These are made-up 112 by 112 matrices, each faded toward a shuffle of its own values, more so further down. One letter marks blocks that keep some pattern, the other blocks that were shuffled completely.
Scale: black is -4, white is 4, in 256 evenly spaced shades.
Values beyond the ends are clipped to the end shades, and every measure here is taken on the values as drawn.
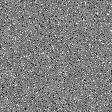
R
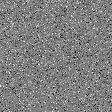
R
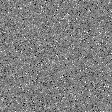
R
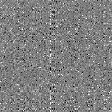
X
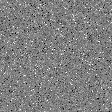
R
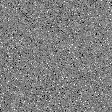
R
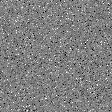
R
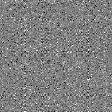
X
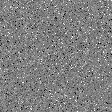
R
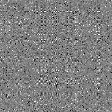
X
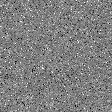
R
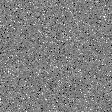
R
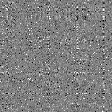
X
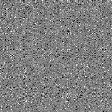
X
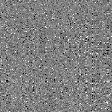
X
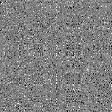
X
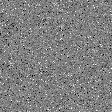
R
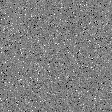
R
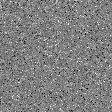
R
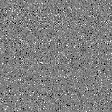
X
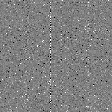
X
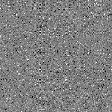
X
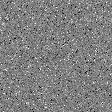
R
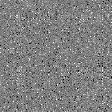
X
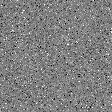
R
